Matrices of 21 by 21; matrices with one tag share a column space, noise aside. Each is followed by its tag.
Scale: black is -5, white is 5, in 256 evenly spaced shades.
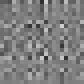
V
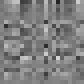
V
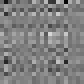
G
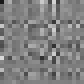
V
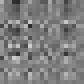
V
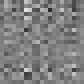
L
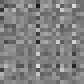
L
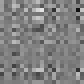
L
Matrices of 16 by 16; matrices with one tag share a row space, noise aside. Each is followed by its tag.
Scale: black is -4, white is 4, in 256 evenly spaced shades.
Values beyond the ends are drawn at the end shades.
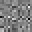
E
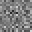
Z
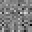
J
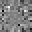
J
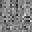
Z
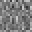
Z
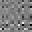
J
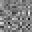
E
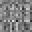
Z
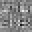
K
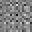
Z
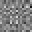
Z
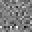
Z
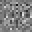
Z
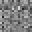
J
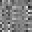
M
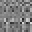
Z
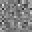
J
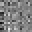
E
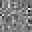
M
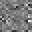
M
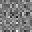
Z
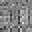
K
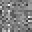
M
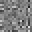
E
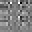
K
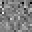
J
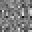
J
